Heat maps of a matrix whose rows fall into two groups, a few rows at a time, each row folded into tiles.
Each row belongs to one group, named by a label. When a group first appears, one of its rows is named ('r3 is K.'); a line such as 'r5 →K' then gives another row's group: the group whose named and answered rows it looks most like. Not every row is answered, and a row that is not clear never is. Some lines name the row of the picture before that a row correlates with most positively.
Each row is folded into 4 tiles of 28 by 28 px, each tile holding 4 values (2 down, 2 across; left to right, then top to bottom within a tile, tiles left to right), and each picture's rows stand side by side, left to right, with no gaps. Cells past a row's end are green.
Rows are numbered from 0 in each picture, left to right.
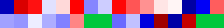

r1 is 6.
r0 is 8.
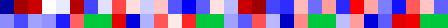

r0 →8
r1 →6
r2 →8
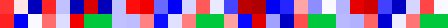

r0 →6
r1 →8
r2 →8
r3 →8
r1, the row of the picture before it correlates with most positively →2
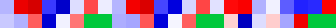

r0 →8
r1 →8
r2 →6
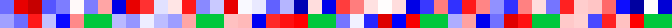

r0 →8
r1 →8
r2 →6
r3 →6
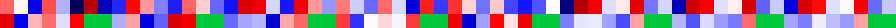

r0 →6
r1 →8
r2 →8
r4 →6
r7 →8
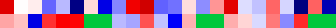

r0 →6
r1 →8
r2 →6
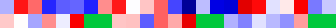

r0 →8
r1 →6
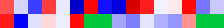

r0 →6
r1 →8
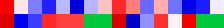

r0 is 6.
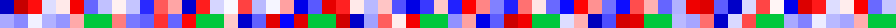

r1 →6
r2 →6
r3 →6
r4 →8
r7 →8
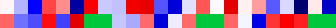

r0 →6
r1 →8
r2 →6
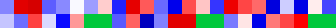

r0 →8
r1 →8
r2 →6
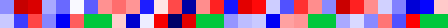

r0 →8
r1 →6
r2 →8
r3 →6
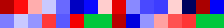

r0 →6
